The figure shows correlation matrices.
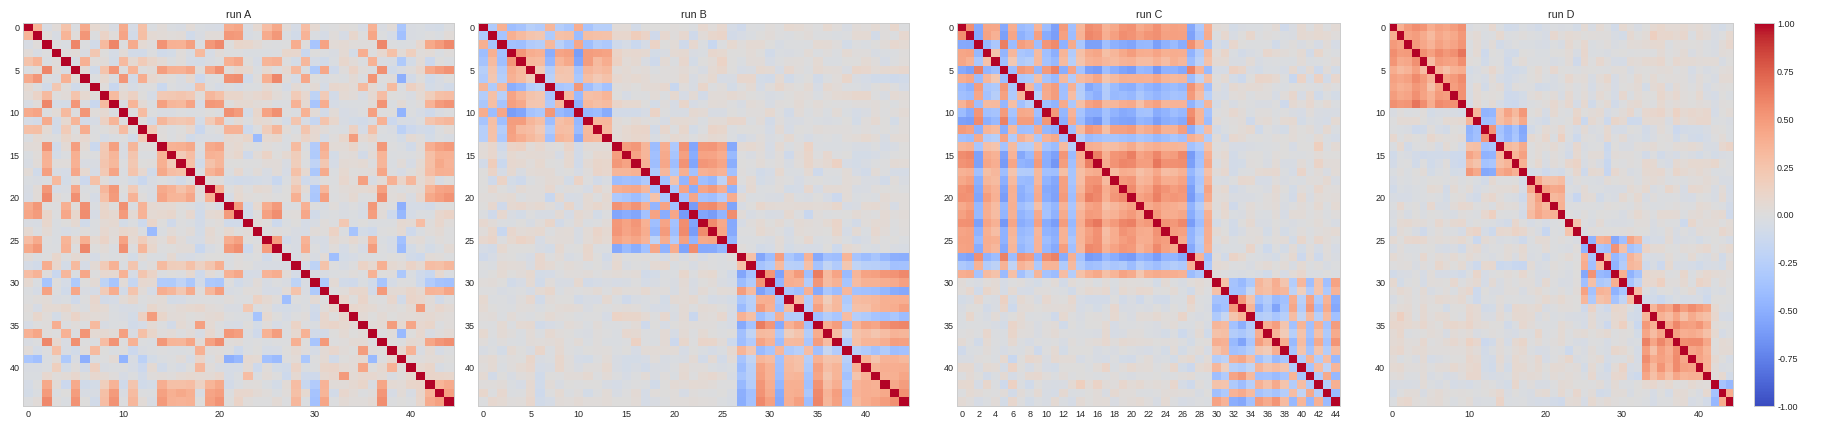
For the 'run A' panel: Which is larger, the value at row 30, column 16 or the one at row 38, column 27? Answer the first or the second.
the second
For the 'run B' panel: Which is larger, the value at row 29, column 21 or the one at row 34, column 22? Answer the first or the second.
the first
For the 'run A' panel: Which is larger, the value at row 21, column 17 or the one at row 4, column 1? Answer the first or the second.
the second
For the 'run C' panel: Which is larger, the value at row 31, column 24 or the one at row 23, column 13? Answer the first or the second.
the first
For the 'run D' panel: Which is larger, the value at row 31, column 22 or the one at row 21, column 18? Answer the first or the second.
the second
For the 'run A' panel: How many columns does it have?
45
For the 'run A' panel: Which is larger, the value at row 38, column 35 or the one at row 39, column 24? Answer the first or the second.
the first
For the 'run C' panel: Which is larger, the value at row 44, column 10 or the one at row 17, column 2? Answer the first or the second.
the first
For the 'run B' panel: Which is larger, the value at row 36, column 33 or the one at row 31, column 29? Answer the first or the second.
the first
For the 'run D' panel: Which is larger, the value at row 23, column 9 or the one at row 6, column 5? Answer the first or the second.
the second
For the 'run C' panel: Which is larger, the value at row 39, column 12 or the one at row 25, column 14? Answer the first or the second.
the second
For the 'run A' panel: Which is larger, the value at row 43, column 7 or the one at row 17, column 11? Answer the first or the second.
the second
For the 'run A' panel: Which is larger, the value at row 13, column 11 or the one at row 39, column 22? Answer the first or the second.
the first
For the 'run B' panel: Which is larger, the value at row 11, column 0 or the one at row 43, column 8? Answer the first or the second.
the second
